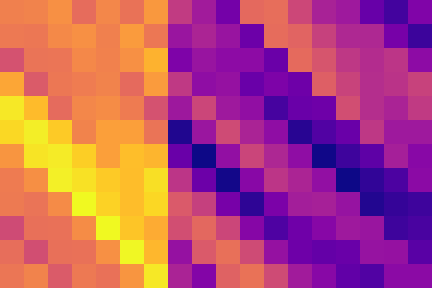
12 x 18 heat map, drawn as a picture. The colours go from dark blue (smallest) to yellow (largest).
The grain runs diagonally down to the right. The top left is the calmest part. The left part is higher, up to a seam about 40% of the way across.
